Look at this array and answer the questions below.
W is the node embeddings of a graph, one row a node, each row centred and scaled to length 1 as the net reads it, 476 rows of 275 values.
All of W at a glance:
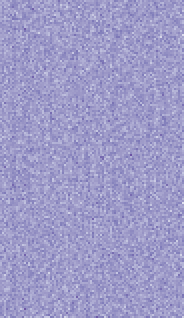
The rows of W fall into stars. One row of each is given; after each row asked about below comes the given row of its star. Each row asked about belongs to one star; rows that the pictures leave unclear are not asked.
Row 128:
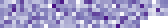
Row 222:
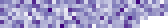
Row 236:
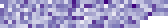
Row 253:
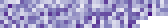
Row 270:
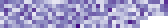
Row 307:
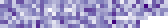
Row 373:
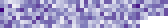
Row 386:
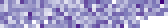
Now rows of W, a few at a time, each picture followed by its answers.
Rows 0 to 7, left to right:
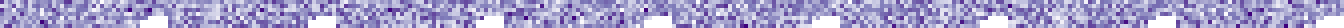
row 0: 373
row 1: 386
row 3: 386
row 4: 307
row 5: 270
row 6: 307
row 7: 222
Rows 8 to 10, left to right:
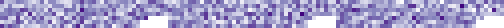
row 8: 270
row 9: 253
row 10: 128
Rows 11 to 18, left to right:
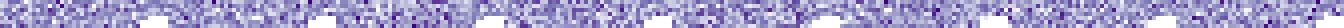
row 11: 270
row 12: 307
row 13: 386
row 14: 222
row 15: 222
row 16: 307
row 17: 373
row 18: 307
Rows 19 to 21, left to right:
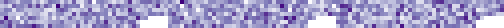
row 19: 253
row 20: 128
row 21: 236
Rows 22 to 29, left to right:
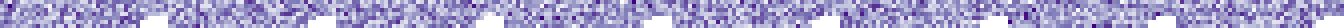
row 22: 128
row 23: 307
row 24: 128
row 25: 253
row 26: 373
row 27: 373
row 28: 236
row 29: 270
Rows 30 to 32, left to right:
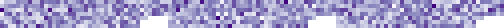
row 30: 222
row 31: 222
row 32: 222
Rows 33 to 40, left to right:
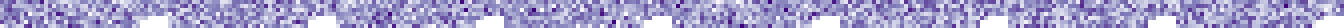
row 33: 386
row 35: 373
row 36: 270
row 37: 386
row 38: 222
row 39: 307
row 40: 236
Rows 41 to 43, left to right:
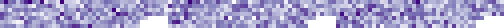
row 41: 386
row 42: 236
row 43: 270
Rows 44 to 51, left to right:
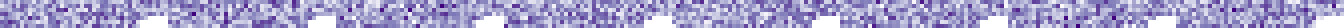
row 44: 253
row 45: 236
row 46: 253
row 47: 128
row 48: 386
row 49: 253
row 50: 386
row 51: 253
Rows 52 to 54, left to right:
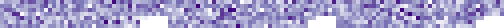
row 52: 307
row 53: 373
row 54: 373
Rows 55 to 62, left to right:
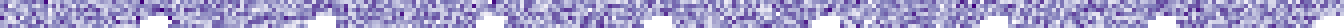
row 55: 307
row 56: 373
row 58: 253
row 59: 236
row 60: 222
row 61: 307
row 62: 253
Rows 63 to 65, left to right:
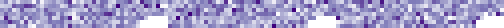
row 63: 253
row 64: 270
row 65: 307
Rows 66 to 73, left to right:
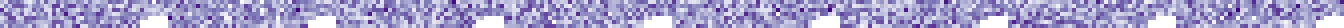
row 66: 128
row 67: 373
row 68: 222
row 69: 373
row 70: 373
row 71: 386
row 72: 128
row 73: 373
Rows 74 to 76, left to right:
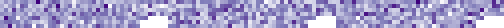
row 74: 253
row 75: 270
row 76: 270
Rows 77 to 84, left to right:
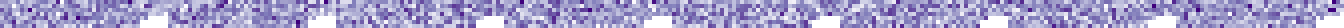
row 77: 128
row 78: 128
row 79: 222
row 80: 222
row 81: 236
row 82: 270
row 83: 373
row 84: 128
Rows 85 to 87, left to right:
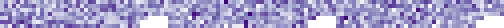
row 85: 236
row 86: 270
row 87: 270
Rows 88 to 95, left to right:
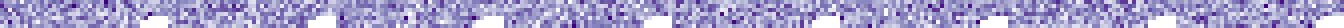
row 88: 236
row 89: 128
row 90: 253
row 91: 386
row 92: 386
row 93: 307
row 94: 222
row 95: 236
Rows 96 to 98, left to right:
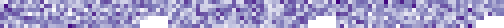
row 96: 386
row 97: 222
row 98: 236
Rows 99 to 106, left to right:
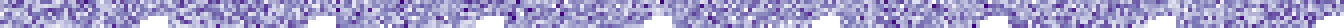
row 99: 222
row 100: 222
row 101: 373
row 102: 128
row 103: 373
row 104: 373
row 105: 253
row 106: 253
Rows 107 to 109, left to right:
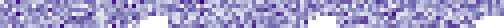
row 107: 222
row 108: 307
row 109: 236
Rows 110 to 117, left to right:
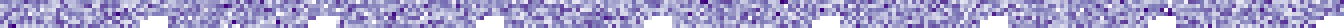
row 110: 386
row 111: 270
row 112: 236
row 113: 253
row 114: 222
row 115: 386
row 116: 307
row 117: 270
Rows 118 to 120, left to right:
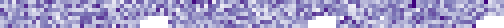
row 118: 373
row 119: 236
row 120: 128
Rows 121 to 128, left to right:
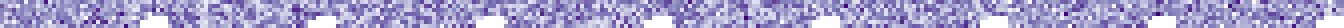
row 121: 307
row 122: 236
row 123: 373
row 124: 270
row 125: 236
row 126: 307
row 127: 236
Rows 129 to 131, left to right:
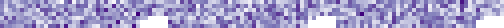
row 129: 373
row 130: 253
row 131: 128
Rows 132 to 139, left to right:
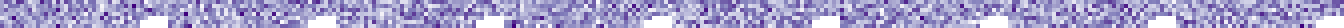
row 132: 222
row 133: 222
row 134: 386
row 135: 253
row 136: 222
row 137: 373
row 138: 386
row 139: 373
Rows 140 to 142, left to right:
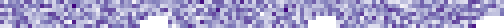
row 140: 236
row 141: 222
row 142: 373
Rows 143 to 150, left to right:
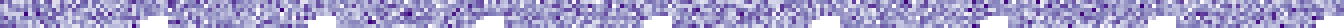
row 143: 373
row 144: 236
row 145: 222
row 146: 253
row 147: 270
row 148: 373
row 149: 222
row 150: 270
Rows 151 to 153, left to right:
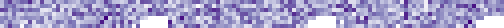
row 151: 386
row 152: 222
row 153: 236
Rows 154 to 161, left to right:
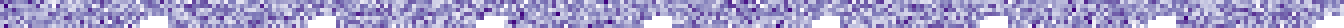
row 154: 386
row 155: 373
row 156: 270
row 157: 236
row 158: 270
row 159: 236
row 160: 386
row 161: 253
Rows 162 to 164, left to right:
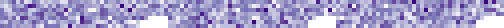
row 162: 373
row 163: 307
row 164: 128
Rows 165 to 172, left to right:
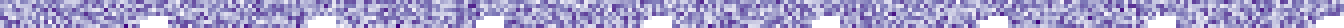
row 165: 373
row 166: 253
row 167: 222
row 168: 253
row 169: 236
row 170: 236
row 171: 236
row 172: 222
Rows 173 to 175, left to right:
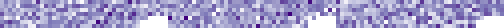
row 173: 253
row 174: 307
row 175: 373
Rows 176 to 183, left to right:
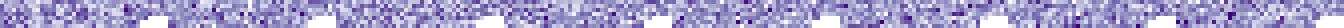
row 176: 270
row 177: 253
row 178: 373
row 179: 386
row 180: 270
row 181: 307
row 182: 386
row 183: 236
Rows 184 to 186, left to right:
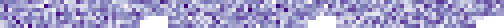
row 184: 386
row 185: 270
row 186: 386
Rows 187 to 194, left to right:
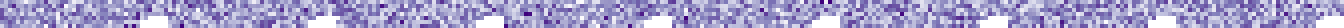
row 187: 373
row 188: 236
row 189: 236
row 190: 373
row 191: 128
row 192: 253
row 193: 128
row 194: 236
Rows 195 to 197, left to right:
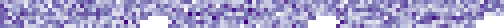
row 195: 270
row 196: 270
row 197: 128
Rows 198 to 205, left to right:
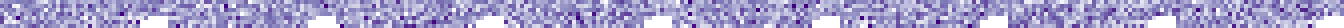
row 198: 307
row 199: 253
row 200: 386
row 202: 222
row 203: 386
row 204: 373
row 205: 373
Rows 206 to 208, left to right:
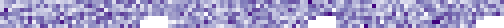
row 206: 386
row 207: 307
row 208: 386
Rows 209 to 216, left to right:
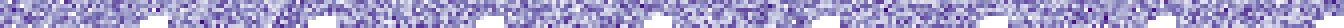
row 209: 128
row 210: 222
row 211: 307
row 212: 307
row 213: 222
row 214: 253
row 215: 270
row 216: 270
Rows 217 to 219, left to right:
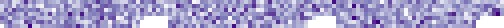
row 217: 386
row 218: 373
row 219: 307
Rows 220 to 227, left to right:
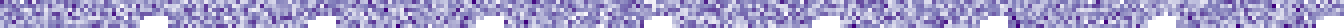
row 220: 236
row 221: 373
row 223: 222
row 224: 222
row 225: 307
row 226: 253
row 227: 222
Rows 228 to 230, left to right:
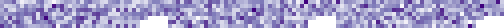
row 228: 270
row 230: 373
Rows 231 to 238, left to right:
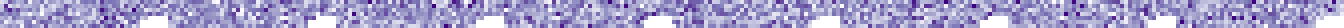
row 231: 386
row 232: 307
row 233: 222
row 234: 236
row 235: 236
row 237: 236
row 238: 128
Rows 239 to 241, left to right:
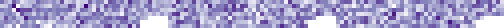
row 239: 128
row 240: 236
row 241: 386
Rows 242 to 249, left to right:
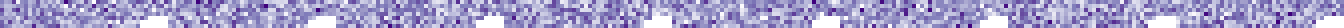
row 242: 373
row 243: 222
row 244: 270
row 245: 253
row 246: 307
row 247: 128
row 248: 386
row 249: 307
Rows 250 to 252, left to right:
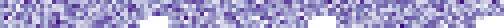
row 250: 236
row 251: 307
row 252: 236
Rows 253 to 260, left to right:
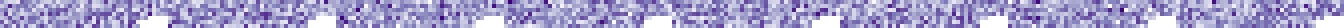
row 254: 128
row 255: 253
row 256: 386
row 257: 222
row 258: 253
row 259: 386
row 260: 386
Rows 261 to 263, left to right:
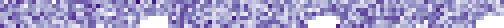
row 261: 222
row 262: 236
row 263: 128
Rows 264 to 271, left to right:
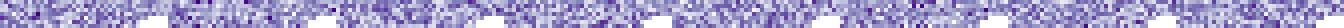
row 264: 253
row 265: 386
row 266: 222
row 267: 236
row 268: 253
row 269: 270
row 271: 236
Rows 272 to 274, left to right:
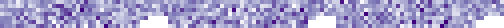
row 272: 270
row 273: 386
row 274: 270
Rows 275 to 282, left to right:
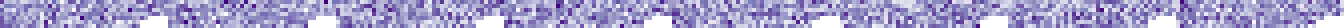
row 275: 373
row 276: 128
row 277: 373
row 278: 128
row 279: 253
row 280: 386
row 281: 386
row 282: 386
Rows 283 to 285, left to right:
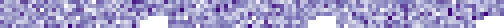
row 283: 373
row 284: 253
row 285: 236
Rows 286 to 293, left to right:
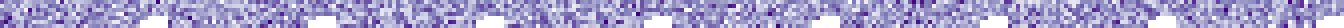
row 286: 128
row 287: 386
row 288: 307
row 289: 307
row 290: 270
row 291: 270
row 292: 270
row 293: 222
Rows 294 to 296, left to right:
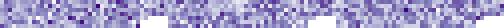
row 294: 222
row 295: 386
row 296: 222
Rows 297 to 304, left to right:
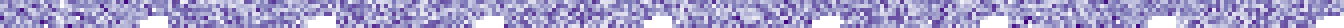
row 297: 373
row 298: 386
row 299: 236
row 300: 270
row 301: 307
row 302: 386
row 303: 386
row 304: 222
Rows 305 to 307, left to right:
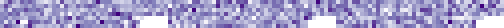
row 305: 386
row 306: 236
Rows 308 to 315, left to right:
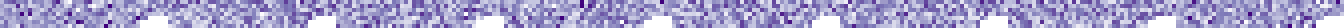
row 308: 270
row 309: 222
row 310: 373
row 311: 128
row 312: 307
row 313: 307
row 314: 222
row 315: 222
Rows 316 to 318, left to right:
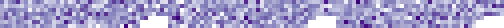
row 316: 270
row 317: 128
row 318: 253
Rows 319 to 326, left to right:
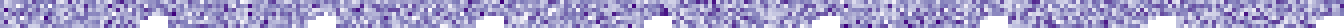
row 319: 270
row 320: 253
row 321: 373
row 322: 307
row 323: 222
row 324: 386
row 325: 386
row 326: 236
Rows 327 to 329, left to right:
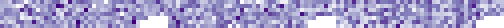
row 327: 270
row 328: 253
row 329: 222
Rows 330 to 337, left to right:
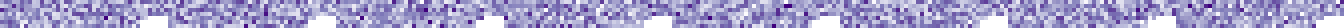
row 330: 253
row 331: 128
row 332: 270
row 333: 373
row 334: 253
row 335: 386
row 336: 373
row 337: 373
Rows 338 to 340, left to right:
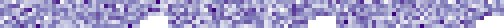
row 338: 128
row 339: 222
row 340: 236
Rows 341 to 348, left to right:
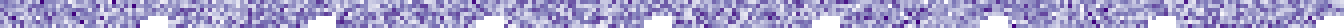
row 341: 222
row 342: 386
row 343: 253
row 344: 222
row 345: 128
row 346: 270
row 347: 307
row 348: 307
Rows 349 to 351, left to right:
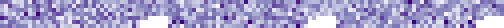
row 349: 373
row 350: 128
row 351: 270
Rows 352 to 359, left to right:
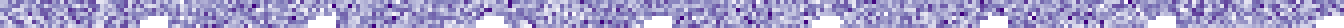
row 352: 222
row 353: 128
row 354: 128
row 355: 386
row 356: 270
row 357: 307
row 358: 270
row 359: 373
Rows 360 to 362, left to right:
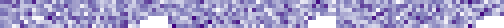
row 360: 222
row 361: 307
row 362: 373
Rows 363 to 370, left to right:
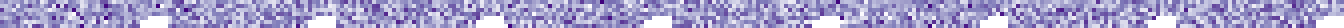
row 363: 253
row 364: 253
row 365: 222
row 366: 386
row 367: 373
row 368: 307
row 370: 222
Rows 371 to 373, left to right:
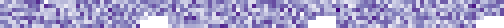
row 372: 236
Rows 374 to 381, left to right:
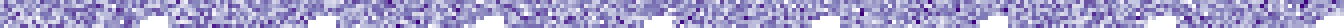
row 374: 222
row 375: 307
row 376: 222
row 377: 307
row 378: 236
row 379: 270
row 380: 373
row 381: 128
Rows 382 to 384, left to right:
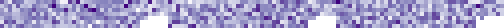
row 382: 128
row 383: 128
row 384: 128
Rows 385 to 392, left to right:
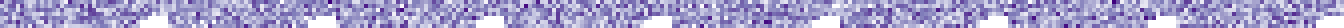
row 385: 128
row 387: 373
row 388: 373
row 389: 253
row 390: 270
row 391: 236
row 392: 307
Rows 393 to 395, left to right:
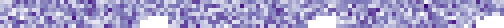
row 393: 222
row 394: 386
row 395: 307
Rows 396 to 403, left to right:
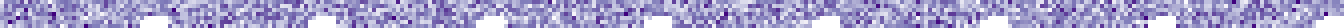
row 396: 236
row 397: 128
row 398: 386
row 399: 307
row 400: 373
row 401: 386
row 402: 373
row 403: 270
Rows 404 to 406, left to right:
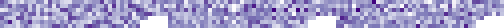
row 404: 236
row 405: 373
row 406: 253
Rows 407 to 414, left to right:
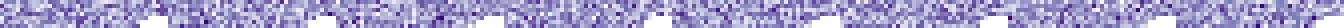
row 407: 270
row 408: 307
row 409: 386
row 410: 307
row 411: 253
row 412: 373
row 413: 373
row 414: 253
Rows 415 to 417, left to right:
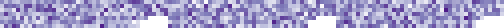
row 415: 373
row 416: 270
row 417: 253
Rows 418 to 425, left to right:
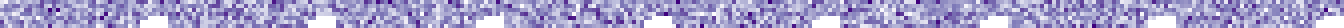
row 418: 222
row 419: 236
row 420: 222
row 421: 307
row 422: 386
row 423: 386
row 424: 236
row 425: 373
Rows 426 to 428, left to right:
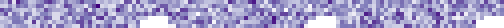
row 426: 222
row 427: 386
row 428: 307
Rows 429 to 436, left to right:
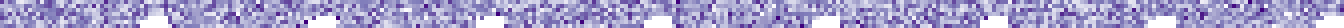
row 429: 373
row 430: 307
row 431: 307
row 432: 270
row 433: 386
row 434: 128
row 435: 386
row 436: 270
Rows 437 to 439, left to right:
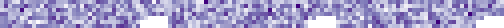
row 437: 253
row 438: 253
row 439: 307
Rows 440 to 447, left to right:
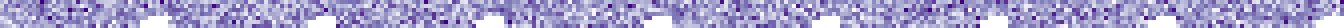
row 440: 222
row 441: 236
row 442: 270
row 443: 236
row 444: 236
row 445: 270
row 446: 270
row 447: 373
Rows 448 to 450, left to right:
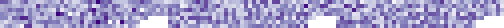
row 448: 386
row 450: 253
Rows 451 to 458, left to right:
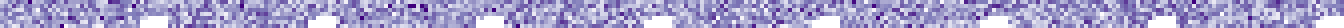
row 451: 222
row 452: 128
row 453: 128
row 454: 236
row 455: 373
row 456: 373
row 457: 222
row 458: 236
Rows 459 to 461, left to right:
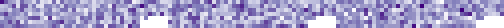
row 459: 253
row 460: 236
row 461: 270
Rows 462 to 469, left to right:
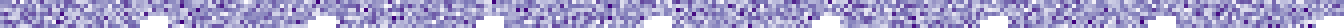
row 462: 236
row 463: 128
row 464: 128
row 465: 253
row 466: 270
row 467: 236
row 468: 270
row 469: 373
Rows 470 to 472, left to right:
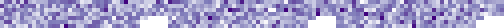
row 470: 236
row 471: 270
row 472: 270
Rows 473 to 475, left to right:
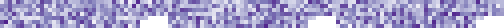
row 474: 386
